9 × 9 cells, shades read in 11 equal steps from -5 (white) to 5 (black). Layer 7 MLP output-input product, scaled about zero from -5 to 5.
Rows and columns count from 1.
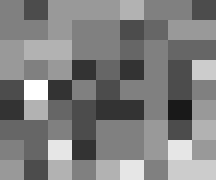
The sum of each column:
3 -3 -7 9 3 3 -1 3 -8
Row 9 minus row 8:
-1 1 2 -3 -2 -4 1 1 -2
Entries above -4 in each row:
9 9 9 9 8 9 9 7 8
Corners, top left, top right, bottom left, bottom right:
0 2 -1 -3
